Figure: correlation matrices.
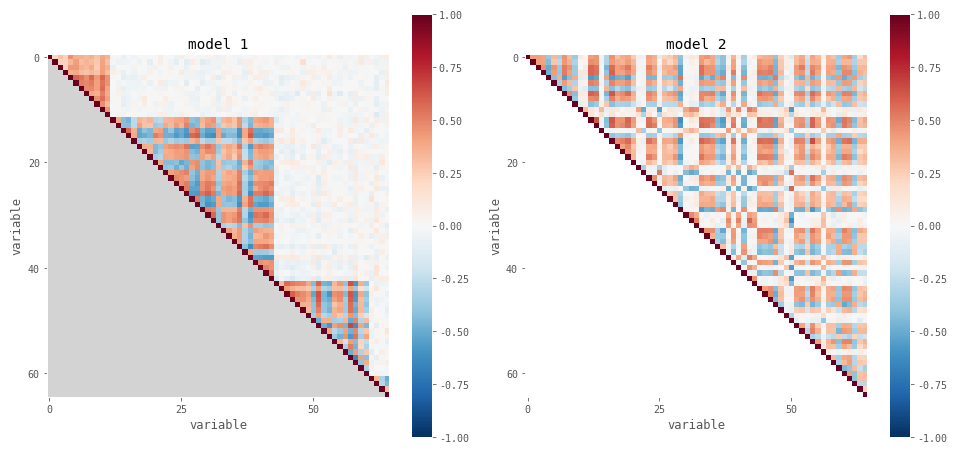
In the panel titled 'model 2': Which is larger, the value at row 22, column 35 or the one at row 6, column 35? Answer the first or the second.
the first
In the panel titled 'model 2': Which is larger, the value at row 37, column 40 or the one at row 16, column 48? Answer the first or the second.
the second
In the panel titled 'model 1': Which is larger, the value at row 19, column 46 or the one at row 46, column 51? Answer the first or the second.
the second
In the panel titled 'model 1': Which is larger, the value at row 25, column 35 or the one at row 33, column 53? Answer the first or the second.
the first
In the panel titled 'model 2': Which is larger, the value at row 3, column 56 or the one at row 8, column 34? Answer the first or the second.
the second
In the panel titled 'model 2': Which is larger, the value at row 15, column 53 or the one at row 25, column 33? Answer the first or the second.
the first
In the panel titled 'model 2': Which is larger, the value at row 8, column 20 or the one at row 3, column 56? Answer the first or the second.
the first
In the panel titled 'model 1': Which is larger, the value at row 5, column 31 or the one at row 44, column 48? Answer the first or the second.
the second
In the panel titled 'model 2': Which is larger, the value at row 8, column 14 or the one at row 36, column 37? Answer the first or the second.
the second
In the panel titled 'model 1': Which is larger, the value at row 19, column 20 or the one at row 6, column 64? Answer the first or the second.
the second
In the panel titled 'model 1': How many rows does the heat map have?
65
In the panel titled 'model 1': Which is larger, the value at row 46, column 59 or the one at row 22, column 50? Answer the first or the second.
the first
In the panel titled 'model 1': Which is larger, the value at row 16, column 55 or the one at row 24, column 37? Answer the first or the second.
the first
